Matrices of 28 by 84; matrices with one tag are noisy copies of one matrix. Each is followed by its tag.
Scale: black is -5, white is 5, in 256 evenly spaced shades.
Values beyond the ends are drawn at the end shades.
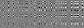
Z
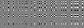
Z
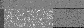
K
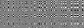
Z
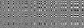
Z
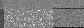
K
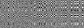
Z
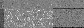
K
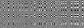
Z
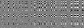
Z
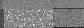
K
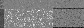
K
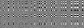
Z
